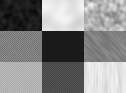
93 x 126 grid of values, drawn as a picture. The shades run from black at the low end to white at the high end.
It is made of 3 by 3 panels. Panel 1,1: very low, blotchy, faint in contrast. Panel 1,2: very high, smooth, faint in contrast. Panel 1,3: high, blotchy. Panel 2,1: middling, checkered. Panel 2,2: very low, flat. Panel 2,3: middling, slanting down to the right, faint in contrast. Panel 3,1: high, checkered, faint in contrast. Panel 3,2: low, checkered, faint in contrast. Panel 3,3: very high, streaked downward, faint in contrast.
